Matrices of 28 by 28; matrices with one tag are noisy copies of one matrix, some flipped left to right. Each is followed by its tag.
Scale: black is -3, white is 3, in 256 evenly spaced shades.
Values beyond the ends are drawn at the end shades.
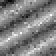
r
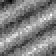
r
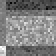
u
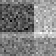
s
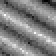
r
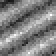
r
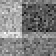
s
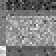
u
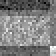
u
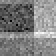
s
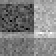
s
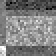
u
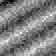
r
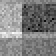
s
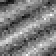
r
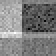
s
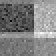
s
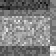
u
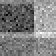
s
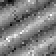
r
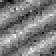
r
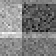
s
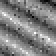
r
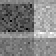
s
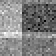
s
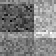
s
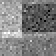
s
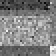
u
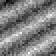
r
